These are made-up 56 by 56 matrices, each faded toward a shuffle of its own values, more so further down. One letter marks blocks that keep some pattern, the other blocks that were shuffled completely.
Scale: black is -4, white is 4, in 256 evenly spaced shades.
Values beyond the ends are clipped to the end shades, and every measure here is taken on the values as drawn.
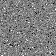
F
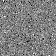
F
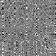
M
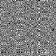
M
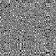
M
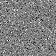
F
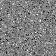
F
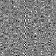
M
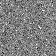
F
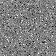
F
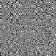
M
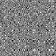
M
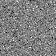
F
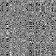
M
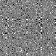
M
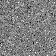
F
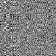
M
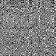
M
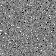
F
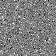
F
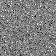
F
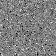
F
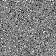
F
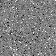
F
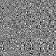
M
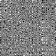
M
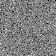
F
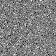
F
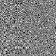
M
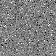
F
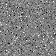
F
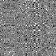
M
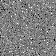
F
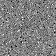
F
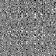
M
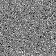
F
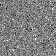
F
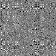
M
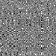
M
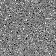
F
